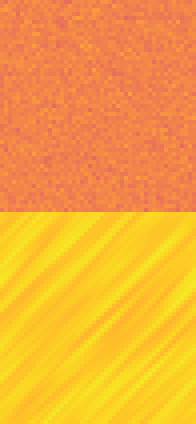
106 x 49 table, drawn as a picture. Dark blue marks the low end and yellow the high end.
It is made of 2 by 1 panels. Panel 1,1: high, fine-grained, faint in contrast. Panel 2,1: very high, slanting up to the right, faint in contrast.
